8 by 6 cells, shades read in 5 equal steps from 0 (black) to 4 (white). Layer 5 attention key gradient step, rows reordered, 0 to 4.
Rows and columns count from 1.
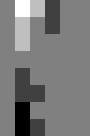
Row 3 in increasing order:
2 2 2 2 2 3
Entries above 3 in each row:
1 0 0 0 0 0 0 0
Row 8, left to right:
2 0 1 2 2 2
